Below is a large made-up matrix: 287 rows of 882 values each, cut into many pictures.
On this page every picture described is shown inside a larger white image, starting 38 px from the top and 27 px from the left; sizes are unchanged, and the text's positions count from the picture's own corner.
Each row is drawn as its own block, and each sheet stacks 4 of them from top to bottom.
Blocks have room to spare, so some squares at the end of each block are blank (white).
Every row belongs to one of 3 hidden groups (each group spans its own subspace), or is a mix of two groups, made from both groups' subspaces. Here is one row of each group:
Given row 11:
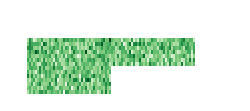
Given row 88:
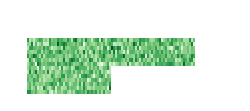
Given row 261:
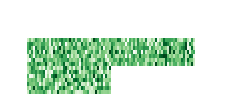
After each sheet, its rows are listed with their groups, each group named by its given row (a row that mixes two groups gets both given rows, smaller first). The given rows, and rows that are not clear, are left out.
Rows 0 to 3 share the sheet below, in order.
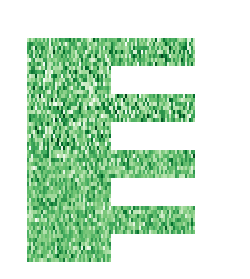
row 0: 261
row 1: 11
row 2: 88
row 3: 11
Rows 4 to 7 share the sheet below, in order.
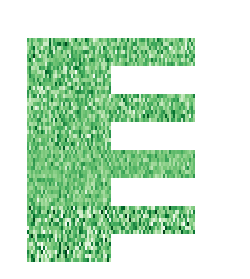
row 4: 88 and 261
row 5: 11
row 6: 261
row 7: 261
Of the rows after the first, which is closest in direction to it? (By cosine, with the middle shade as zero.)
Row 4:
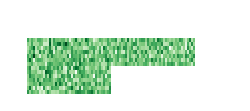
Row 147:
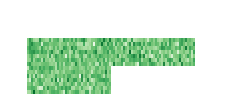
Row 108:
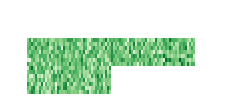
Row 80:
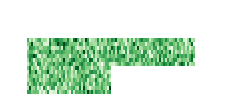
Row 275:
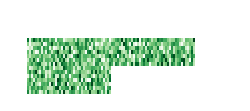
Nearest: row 80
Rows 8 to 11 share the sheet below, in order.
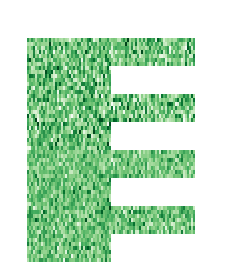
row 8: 261
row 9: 88
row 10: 88
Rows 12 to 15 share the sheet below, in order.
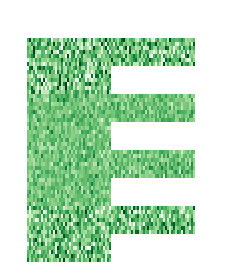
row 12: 261
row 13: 88
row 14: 11 and 261
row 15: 11
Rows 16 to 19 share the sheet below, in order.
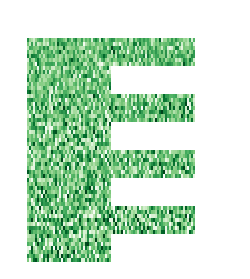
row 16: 88
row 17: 261
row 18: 261
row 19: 11
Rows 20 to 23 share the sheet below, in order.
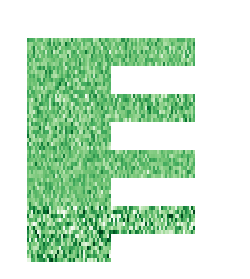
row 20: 261
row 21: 88
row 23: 88
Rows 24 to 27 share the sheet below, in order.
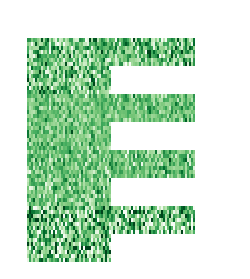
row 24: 88
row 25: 88
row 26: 261
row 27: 11
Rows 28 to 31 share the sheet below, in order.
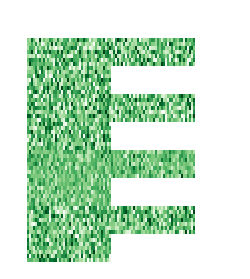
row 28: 11
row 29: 11 and 261
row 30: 11 and 261
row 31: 88
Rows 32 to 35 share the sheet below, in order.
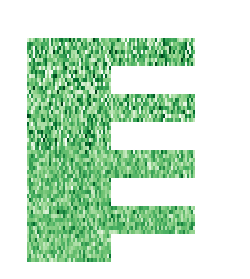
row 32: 261
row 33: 261
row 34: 88
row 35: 88
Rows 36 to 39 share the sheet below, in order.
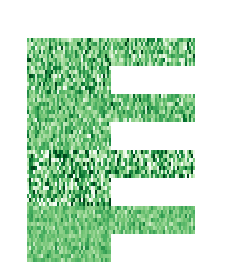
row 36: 261
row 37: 88
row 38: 88
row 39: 11
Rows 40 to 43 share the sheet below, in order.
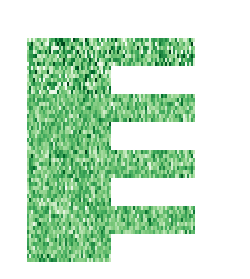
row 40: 88 and 261
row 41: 88
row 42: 88
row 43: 88
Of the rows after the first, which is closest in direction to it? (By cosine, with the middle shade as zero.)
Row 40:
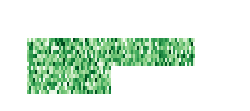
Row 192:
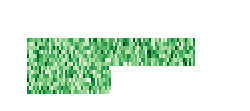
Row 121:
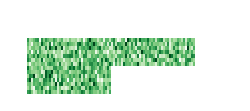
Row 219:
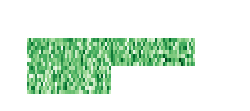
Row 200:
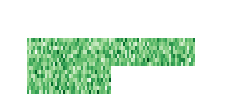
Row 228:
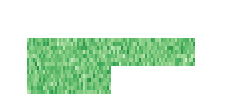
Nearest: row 200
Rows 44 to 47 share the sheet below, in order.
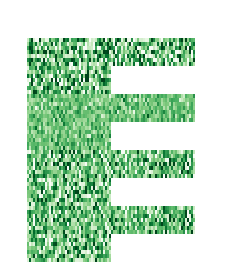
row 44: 11
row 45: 11
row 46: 261
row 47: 261
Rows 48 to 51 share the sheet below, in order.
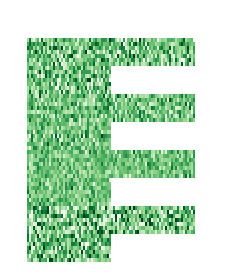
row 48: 11
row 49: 11
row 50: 88
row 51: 11 and 88
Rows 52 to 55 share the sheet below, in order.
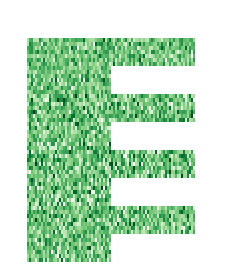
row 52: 11
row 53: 88
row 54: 11 and 261
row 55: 11
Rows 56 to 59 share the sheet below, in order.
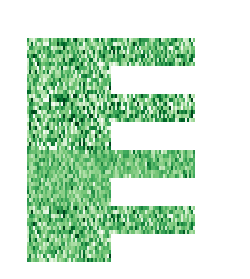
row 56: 88
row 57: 88
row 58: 88
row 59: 88
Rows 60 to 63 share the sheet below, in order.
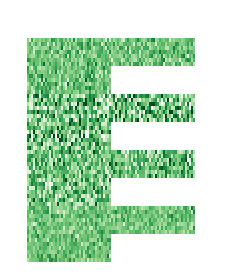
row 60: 261
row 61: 11
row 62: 261
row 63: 88
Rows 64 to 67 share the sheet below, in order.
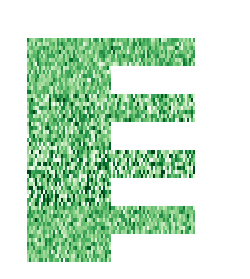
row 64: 88
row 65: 88
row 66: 11 and 261
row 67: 11
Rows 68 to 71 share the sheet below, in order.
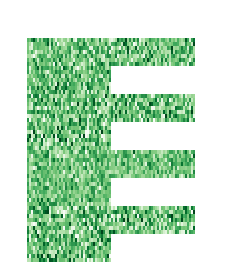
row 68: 11 and 88
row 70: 88
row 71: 88
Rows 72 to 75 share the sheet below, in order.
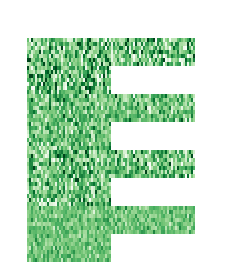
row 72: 261
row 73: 88
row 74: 88
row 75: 11
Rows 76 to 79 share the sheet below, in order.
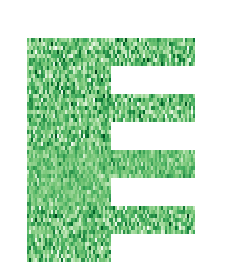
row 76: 11
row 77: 11
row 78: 88
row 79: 11
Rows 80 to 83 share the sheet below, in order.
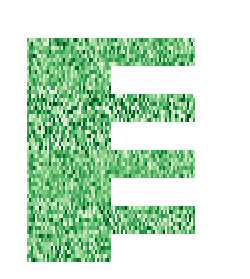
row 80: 88
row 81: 11
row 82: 88
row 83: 11 and 261
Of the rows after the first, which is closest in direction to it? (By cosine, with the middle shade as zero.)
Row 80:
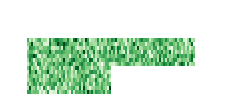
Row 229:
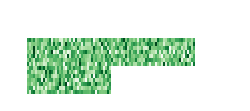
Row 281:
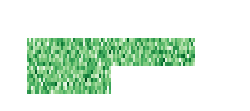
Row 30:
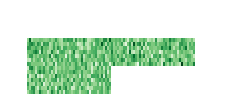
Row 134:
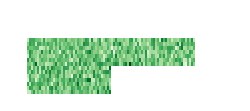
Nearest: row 281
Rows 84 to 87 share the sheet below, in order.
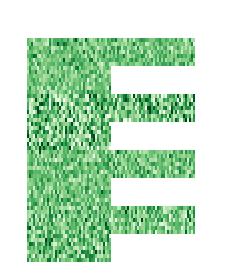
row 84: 88
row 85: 88
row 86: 11
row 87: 261
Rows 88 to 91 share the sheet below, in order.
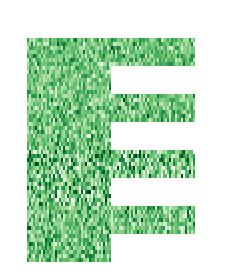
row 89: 11
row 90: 11
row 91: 261
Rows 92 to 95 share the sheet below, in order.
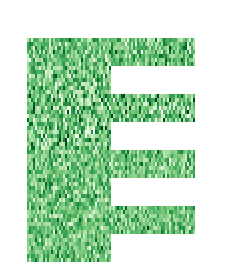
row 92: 261
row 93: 261
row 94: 261
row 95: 11
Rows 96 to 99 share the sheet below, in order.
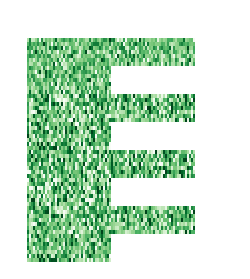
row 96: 11
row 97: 88
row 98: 261
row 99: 88
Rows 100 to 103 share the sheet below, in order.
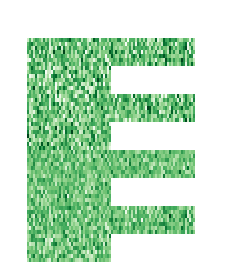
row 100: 261
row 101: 88
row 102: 261
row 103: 261
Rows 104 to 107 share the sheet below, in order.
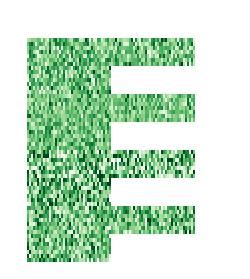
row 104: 88
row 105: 261
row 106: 88
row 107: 88
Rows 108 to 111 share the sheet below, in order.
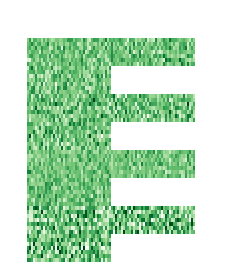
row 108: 261
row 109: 11
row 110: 261
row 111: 11
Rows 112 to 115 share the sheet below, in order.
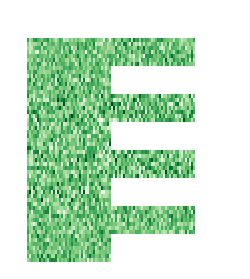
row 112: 11
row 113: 88
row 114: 11
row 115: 88
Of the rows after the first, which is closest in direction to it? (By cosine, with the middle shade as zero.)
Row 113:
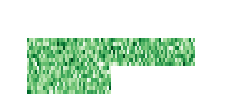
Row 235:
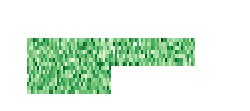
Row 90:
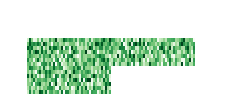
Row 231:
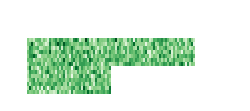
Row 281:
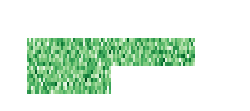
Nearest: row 281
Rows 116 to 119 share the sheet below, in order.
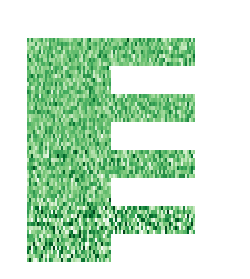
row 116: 88 and 261
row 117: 11
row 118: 88
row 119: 11
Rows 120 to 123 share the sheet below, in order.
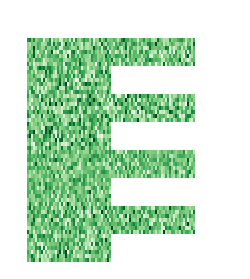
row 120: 261
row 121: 11 and 261
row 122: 11
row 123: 261
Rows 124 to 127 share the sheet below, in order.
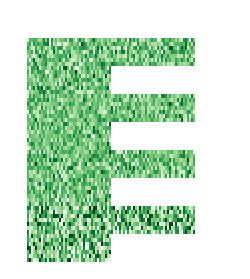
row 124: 88 and 261
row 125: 88 and 261
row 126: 11
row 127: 11 and 88
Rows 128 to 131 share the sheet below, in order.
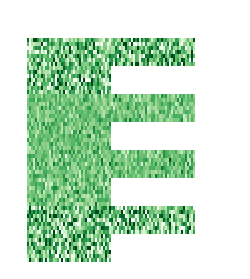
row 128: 11
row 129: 88
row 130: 261
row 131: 11
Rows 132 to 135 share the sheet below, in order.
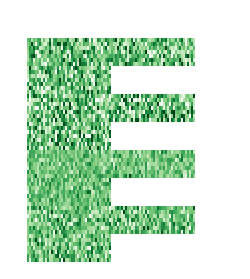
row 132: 88 and 261
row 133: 11
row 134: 88
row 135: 11
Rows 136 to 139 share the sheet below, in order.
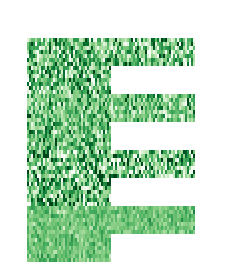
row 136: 88
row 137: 261
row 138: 88
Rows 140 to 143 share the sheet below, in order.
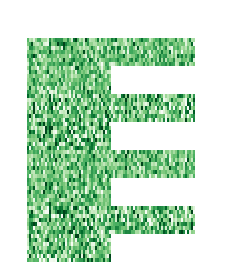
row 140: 88
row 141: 261
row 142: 11 and 261
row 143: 88
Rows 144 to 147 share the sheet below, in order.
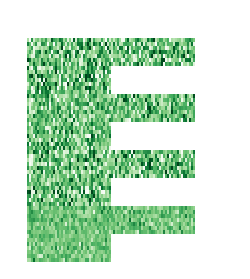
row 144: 261
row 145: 11 and 88
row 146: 11 and 88
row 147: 11 and 261
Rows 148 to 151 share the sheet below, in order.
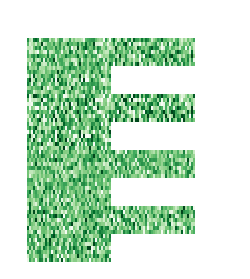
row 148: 11
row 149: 11
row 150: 11
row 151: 11 and 88
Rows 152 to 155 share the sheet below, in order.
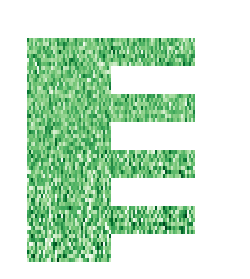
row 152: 88
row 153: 261
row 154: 261
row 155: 261
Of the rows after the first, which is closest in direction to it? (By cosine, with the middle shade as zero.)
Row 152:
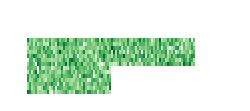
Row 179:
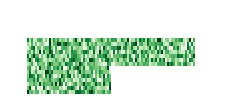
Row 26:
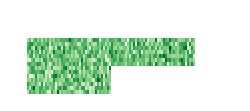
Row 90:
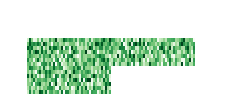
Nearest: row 179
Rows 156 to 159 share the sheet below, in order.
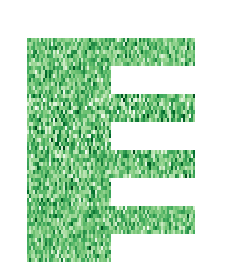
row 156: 11 and 261
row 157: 11
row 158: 88
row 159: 11
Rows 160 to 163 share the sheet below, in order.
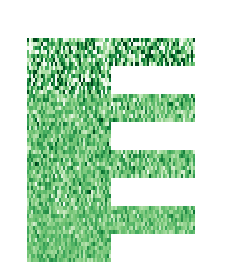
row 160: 11
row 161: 88
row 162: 11
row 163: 88
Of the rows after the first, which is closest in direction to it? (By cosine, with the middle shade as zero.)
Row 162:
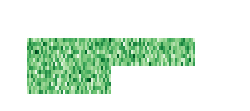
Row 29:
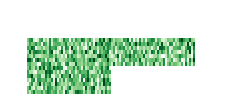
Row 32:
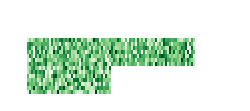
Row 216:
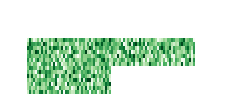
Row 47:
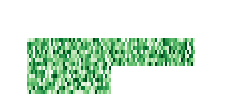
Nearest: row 216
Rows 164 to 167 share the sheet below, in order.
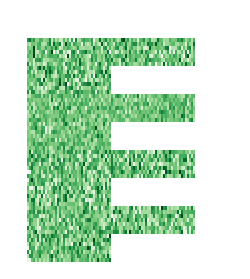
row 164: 261
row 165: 11 and 261
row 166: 261
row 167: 88
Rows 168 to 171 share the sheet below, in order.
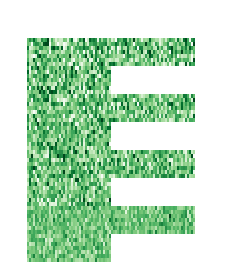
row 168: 88
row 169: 88
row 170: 88
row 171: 261
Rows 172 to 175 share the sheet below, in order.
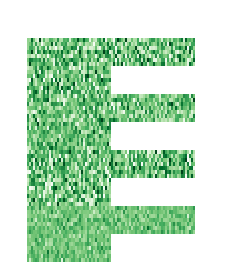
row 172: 11
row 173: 88
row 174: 261
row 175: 11
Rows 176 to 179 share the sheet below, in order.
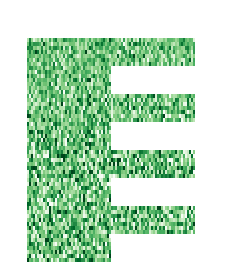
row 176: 11
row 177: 261
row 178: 88
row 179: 88 and 261
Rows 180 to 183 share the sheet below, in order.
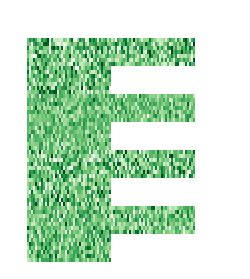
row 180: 88
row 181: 11
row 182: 11
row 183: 88 and 261
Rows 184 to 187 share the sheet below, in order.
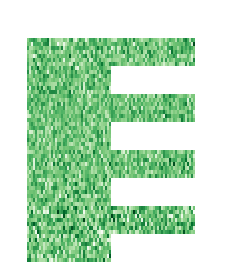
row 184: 88
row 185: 261
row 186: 261
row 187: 88
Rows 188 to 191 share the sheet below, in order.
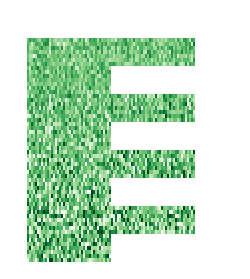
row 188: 88
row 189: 261
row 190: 11 and 88
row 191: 11 and 88
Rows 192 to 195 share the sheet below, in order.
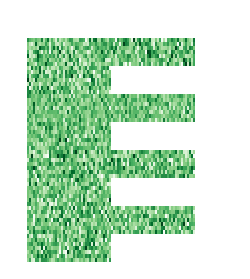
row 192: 88
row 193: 261
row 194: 88
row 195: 261
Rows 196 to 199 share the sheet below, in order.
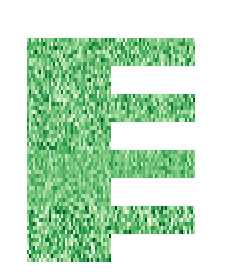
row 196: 11
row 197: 88
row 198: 261
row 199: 88
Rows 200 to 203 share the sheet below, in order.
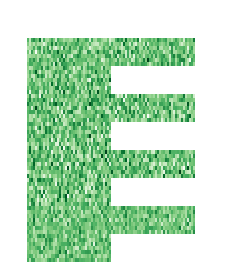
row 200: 11
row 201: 11
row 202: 261
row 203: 261
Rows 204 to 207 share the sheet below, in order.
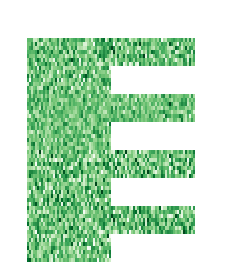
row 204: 11 and 88
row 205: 88 and 261
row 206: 11
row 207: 88
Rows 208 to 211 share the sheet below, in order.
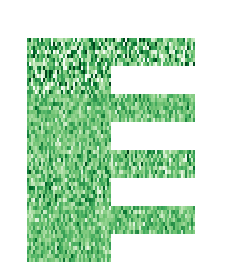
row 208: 11 and 261
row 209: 11 and 88
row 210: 261
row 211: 11
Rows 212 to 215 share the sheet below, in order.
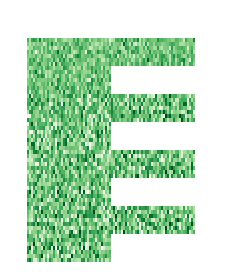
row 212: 11
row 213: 261
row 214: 11
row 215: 11
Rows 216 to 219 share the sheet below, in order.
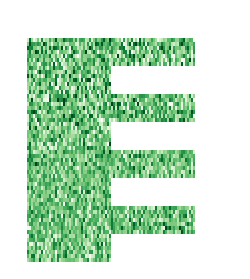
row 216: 11
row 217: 88
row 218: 11
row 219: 261
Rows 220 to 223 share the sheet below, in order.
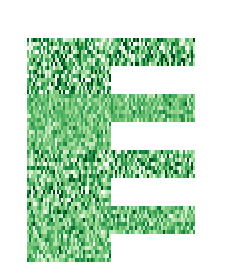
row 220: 11
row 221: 261
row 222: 11
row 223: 88 and 261
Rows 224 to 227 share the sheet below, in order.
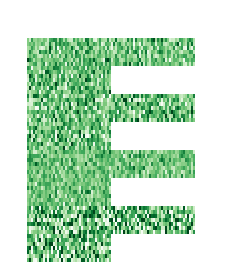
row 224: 88 and 261
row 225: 11
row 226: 11
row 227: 11
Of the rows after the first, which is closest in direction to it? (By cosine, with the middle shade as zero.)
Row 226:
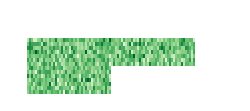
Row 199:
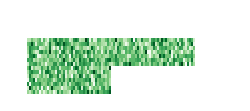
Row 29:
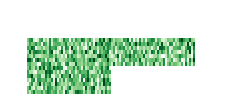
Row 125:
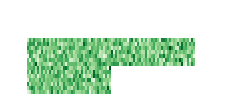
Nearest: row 29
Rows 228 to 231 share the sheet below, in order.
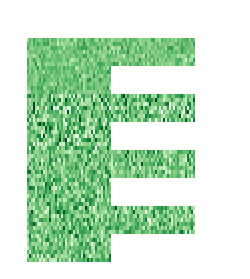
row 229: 261
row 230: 261
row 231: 88
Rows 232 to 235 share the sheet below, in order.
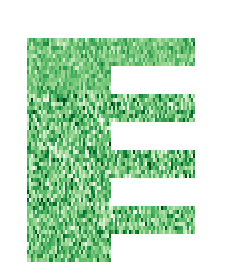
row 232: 88
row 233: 88
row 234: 88
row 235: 11 and 88
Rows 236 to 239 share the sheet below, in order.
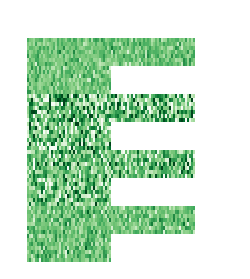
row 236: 88
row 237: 88
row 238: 261
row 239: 261
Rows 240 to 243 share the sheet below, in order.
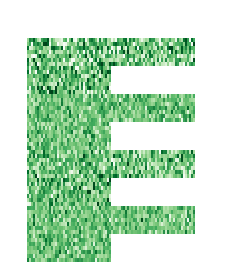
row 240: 88
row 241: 88 and 261
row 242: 88
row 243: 261
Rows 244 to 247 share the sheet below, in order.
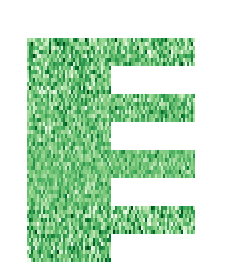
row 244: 88
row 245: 11 and 261
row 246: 261
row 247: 11 and 88
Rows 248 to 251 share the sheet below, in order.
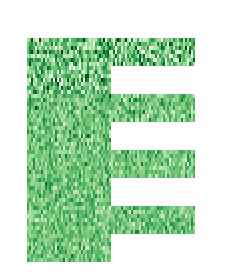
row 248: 11
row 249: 11
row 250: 261
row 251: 11
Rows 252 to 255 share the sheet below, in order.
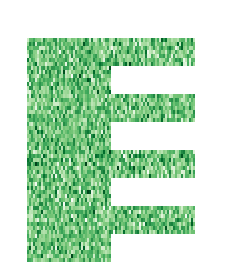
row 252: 88
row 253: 11 and 261
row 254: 11
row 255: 11
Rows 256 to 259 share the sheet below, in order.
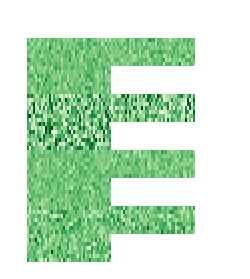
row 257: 261
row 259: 11 and 88
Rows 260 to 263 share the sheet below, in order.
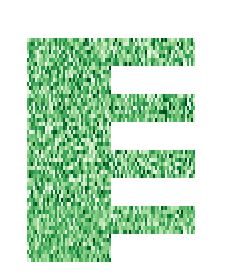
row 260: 88
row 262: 11
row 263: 88
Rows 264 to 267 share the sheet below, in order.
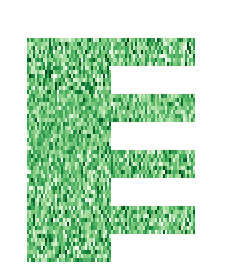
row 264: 261
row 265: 88
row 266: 261
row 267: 261
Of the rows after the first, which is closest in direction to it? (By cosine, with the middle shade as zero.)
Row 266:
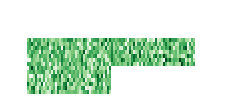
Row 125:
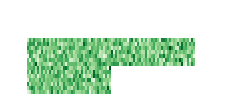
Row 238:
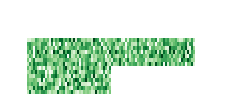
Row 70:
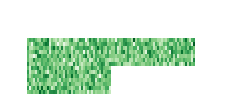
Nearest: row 125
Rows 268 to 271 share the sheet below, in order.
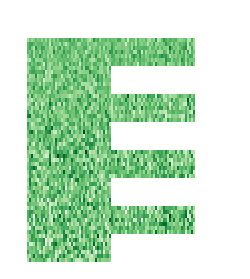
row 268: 261
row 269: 261
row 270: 88
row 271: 261
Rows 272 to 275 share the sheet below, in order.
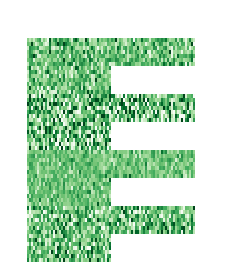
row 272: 88
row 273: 11
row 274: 88
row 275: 11
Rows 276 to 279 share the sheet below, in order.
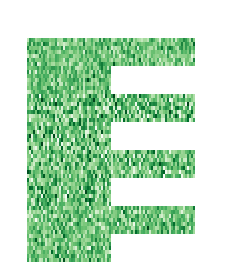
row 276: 11 and 88
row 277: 11
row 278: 261
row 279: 11
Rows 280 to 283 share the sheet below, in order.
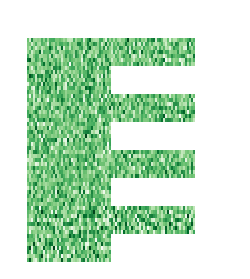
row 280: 261
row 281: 88 and 261
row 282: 11
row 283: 11
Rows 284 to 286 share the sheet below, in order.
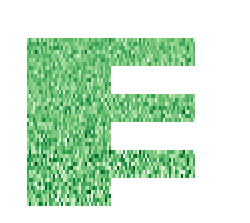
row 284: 11
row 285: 261
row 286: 11
